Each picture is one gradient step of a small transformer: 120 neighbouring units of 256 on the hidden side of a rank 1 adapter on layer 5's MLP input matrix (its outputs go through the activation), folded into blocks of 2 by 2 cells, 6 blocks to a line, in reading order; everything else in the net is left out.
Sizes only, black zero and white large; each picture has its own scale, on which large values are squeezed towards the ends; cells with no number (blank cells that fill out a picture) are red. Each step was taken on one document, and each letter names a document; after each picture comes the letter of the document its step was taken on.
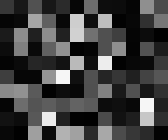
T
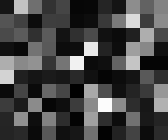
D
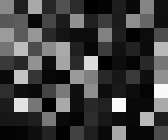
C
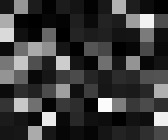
D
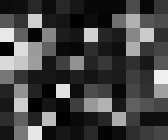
D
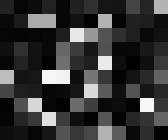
T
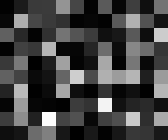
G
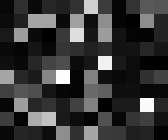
T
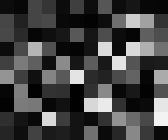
G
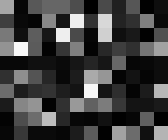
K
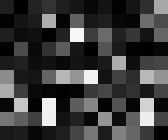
T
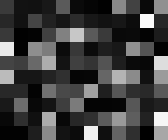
G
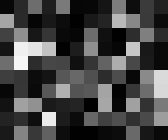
D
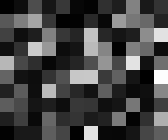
G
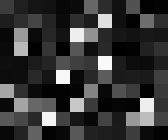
T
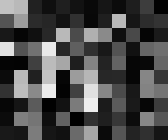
K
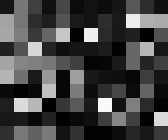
D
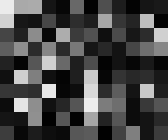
C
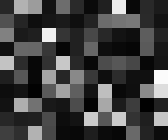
D
